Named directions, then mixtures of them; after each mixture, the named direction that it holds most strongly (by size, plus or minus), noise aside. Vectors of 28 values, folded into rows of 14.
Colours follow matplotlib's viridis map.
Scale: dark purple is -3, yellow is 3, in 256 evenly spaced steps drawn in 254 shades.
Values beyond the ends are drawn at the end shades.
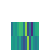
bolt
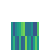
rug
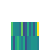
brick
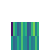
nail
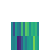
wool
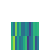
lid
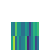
lid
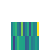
brick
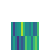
rug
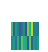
bolt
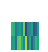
wool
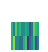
lid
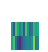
wool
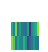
lid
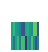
rug
